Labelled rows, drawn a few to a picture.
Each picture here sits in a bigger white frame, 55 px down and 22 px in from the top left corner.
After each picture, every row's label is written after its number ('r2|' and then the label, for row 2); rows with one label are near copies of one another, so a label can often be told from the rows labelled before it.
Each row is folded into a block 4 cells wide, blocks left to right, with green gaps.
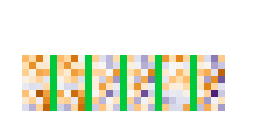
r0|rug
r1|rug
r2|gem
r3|gem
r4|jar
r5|gem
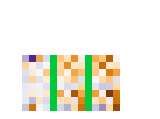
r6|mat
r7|rug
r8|rug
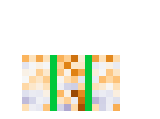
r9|jar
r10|rug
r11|jar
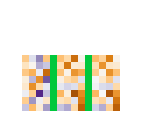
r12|gem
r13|rug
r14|rug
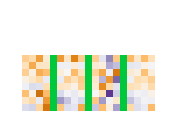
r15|rug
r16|jar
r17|gem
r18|jar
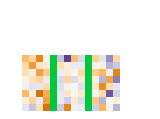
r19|rug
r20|mat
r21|gem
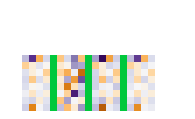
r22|mat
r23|gem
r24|mat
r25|mat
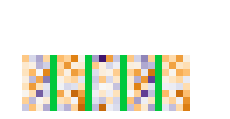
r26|gem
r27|rug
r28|mat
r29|gem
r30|rug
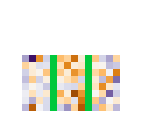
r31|mat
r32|rug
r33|gem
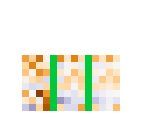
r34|rug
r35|jar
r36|jar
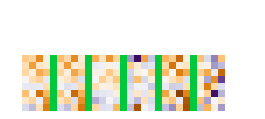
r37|rug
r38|rug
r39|jar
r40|mat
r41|rug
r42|gem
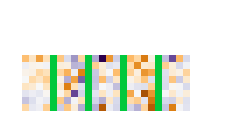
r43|jar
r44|gem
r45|mat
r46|rug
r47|mat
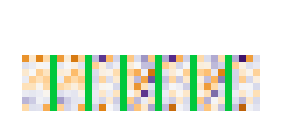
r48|jar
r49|jar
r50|mat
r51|gem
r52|mat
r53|gem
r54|mat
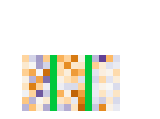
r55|gem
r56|rug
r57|mat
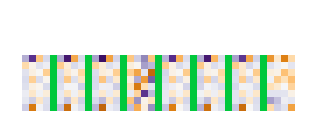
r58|mat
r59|mat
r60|mat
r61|gem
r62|mat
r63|mat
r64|mat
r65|jar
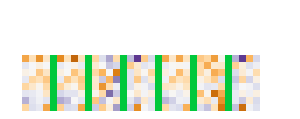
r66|jar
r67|jar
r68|gem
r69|mat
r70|jar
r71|rug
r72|mat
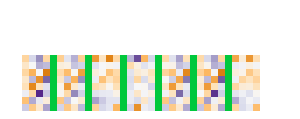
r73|gem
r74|gem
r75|jar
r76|mat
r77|gem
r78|gem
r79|jar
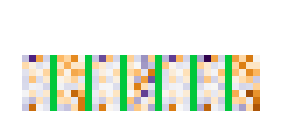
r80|mat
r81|rug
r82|mat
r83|gem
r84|mat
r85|mat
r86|rug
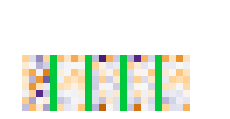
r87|gem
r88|jar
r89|mat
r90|mat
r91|jar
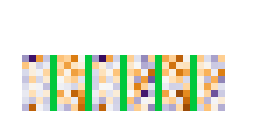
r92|mat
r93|rug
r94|mat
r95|gem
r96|rug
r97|gem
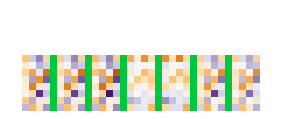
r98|gem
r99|gem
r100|gem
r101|jar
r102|jar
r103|gem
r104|gem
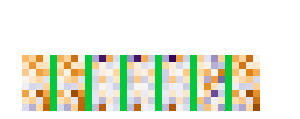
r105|rug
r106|rug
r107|mat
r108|mat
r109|mat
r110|gem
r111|rug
